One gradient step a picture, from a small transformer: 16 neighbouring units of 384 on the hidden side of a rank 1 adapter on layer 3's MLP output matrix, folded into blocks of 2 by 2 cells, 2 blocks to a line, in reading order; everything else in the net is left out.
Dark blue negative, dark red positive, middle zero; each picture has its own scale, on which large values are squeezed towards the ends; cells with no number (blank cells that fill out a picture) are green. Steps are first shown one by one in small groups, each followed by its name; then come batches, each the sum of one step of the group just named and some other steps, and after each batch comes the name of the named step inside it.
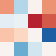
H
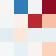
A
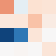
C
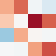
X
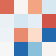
H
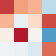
X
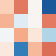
X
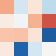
H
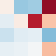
A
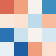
X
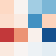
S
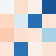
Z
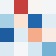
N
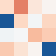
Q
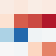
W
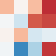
Z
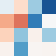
Z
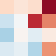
N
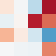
S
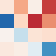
Q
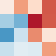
N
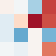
W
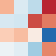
S
